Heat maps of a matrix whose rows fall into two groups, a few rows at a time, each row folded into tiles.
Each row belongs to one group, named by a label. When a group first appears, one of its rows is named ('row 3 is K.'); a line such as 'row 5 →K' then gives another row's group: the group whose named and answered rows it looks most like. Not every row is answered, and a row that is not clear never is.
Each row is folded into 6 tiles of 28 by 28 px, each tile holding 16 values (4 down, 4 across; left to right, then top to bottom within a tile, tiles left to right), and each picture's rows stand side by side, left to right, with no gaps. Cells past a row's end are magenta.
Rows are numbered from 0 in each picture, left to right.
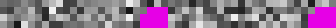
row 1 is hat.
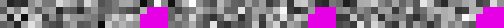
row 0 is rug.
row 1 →hat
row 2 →rug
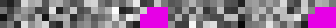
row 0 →rug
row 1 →hat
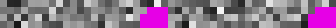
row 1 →hat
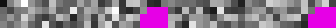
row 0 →hat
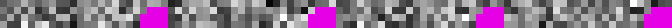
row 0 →hat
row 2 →hat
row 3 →hat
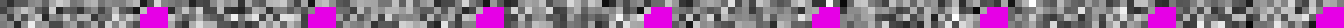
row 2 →rug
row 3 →rug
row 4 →rug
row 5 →hat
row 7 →hat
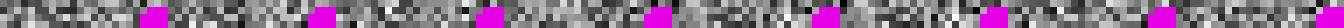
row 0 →hat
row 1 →hat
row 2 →hat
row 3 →rug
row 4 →hat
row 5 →hat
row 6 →hat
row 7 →rug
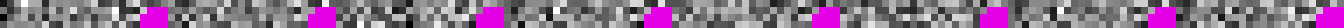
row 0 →rug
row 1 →rug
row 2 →hat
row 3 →rug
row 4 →rug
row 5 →hat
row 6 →rug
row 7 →rug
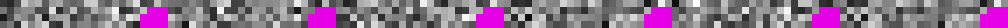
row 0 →rug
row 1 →hat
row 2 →rug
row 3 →rug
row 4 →hat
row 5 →rug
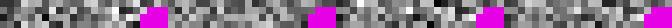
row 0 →rug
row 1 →hat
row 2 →rug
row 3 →rug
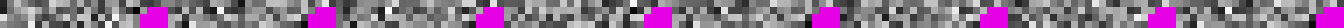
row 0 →hat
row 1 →hat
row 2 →rug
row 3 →rug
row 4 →hat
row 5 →rug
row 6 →rug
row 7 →hat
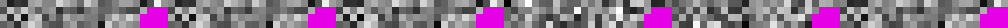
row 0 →rug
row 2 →rug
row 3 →hat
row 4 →hat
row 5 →rug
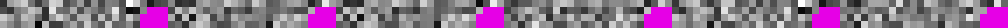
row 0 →hat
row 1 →rug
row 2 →rug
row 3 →rug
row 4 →hat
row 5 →rug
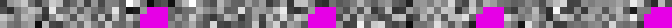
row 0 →hat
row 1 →hat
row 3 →hat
